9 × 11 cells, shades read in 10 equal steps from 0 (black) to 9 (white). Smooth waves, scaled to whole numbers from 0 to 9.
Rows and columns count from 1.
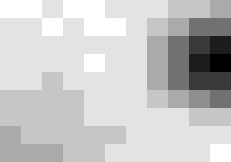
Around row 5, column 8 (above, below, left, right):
6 7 8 4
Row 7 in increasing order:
7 7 7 7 7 7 8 8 8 8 8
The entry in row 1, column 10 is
7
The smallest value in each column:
6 6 6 7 7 7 8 6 4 1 0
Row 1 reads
9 9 8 9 9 8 8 8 7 7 6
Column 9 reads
7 6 4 4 4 6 8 8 8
